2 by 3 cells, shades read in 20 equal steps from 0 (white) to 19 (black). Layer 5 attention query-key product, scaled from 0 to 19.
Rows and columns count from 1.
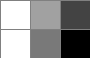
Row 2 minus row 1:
0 3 5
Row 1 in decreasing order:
14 7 0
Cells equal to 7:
1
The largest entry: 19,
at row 2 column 3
